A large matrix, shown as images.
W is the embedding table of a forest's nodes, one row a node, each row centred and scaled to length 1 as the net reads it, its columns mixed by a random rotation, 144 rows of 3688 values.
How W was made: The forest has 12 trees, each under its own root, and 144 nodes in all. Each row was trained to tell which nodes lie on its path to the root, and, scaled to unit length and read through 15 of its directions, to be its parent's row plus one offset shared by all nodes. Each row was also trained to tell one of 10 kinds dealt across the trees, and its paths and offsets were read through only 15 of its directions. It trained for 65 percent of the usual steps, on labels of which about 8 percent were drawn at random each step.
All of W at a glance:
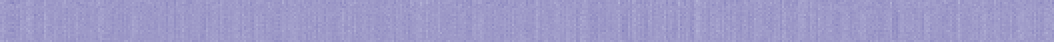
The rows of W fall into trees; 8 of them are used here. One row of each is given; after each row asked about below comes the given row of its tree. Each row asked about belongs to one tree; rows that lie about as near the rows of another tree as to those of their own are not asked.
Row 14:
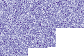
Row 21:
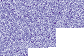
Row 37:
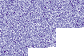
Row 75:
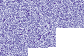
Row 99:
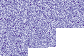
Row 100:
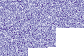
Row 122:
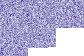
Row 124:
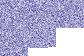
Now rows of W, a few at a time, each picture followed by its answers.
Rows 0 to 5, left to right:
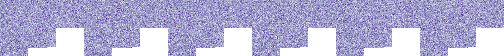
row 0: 122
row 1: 37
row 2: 99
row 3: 124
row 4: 122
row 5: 100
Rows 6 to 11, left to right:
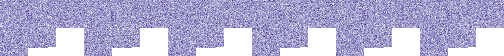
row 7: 99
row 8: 37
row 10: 75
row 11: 75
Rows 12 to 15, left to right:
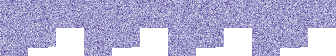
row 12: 37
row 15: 21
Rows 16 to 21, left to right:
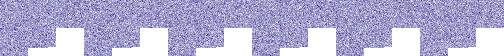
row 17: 100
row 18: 122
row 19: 99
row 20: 122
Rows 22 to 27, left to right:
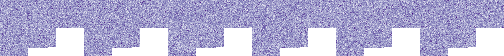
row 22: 99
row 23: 14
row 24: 37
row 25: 75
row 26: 99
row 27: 122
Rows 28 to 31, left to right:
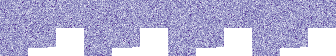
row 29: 37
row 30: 37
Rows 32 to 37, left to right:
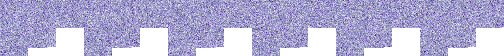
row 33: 14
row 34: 14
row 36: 21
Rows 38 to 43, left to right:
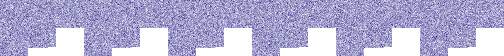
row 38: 122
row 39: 99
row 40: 75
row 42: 100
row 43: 21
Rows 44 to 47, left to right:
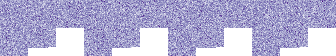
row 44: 122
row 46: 124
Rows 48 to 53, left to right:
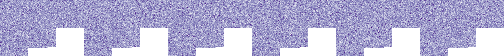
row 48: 75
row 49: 75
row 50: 99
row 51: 21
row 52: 37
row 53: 122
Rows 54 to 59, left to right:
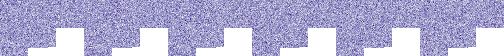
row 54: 122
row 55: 37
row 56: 37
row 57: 100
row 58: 21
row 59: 100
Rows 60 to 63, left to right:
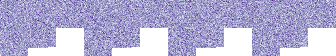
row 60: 100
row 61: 100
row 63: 122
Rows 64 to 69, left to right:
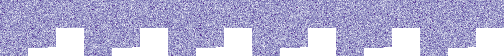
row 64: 100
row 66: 100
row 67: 37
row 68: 37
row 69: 124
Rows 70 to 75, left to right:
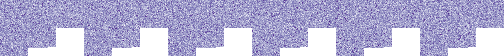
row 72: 100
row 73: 37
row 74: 122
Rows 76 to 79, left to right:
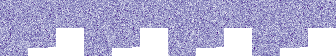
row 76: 122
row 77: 124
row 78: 37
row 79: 99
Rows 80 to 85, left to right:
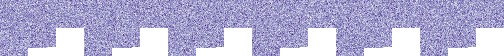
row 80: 100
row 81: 21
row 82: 21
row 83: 122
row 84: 75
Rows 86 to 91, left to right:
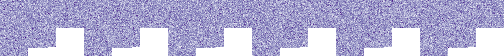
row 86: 100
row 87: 124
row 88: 37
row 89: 100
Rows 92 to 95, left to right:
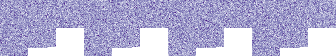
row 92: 99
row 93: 99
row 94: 100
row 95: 75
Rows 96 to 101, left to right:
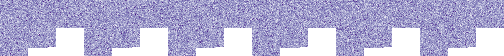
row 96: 21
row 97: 99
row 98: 75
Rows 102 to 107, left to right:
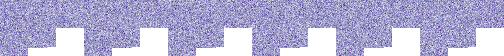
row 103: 75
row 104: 100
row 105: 99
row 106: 100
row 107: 37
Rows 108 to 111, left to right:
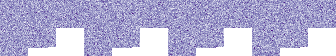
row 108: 37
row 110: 37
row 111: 37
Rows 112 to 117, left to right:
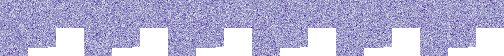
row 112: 100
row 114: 14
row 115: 124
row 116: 100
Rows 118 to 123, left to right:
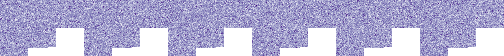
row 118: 122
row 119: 37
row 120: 100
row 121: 99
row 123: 122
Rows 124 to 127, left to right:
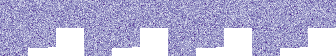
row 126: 21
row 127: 100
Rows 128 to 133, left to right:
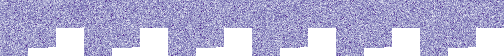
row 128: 37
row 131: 124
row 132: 124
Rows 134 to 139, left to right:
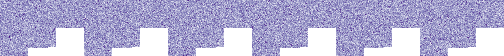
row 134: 37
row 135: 124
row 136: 122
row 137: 124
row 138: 100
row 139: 21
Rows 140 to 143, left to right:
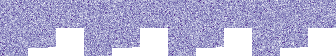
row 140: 122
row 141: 14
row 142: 124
